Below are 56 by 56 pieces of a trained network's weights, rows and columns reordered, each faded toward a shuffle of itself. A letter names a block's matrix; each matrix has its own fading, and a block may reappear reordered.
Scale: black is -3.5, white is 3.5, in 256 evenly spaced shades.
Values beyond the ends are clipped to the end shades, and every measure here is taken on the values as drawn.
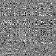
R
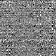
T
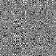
R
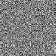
R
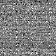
T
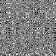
R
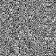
R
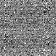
T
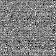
T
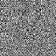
R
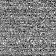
T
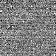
T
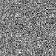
R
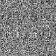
R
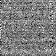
T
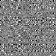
R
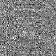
R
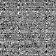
T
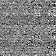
T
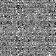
T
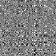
R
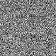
R
